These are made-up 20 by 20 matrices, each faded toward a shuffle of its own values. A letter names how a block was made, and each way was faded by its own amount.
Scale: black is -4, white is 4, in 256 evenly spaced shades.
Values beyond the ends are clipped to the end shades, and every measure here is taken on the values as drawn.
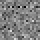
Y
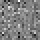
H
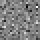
H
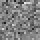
Y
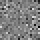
H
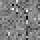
H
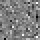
H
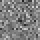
Y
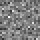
Y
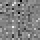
H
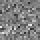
Y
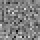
Y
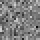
H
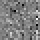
H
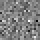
Y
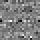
Y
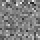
Y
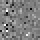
H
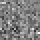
Y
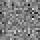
Y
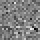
Y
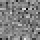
Y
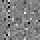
H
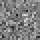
Y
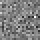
Y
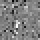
H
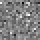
Y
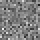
Y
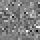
Y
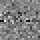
Y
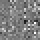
H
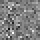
H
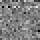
Y
